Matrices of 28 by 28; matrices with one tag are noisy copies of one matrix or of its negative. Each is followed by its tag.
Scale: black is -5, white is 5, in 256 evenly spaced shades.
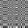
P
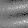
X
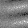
X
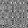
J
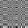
P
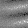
X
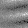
X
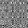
J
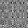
J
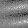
X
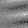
X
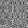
J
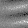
X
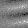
X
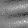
X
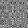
J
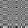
P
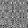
J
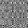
J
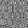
J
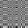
P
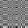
P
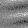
X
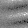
X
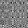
J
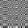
P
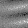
X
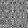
J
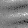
X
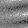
X
